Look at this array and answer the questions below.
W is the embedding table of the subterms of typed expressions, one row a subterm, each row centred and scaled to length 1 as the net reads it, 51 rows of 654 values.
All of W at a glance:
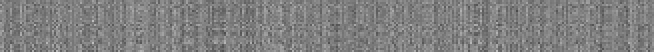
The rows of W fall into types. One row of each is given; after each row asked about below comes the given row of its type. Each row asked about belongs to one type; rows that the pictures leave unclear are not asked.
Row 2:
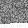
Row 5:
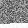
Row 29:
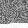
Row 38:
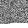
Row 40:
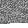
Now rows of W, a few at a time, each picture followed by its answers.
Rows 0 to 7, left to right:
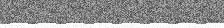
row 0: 2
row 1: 40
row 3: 2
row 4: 29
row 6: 38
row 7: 38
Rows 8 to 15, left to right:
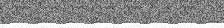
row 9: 38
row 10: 5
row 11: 5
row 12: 2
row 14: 2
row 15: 38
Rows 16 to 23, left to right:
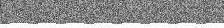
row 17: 38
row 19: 2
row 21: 2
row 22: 38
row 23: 5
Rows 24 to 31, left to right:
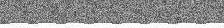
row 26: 29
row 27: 5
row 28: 40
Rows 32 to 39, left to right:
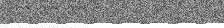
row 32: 5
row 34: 2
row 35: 5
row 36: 40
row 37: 2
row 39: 29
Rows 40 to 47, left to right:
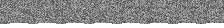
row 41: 29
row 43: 29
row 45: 5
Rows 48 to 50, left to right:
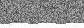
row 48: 38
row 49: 2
